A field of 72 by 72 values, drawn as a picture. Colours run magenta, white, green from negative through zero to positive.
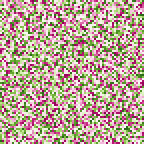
Overall the values sit about 50% of the way up the scale. There is no overall slope. The texture is fine-grained noise. No seam splits the table. No row or column stands out. There are no regular stripes. The values spread evenly over their range.
